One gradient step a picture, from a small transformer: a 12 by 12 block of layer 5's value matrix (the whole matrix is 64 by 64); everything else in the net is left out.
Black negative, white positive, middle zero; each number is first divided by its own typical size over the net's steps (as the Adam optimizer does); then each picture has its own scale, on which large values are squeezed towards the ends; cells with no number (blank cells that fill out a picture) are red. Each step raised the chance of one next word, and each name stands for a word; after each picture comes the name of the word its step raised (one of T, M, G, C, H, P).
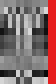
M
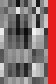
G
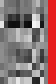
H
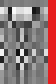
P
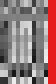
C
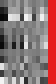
M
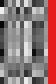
C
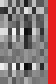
G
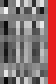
C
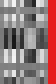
H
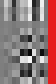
P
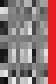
C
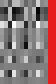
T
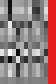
P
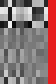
T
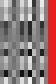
P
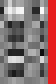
P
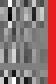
T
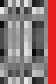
C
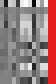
T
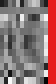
M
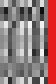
C
